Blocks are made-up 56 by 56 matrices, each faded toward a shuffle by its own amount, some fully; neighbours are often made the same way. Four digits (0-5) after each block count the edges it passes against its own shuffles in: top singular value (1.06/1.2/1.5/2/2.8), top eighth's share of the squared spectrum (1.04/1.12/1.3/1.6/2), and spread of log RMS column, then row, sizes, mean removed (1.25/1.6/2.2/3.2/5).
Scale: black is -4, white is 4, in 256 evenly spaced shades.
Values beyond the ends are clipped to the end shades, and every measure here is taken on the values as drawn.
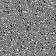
0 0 0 0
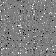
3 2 1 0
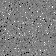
0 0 0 0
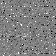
3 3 0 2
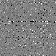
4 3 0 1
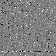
3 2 0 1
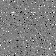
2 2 0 1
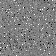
2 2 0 1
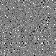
3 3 1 1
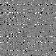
4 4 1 2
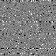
3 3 0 2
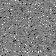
2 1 0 1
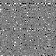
4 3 1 2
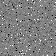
1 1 0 0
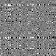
4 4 2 3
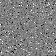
0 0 0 0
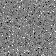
0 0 0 0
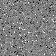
1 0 0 0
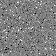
1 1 0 0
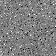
0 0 0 0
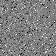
1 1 0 0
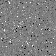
1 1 0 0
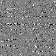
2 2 1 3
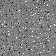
1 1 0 0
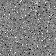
0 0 0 0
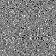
3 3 0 1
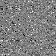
3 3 1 1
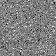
0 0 0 0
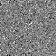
3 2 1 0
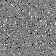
1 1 0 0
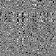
4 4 2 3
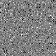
3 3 1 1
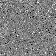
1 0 0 0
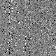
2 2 2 0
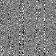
2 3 3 0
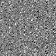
0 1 2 0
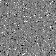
1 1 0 0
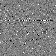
3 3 0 2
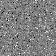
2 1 0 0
